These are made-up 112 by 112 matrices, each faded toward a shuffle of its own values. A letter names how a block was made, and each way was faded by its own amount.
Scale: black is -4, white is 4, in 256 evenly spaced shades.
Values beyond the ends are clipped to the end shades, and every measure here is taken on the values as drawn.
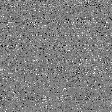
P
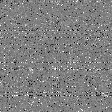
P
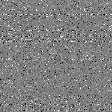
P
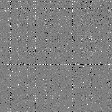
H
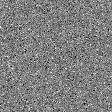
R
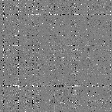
H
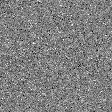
R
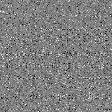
P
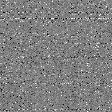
P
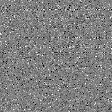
P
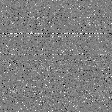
P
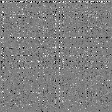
H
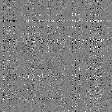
H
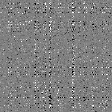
H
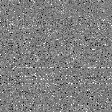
P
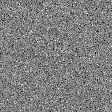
R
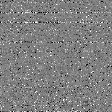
P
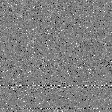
P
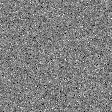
R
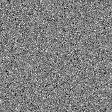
R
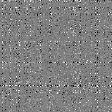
H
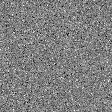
R
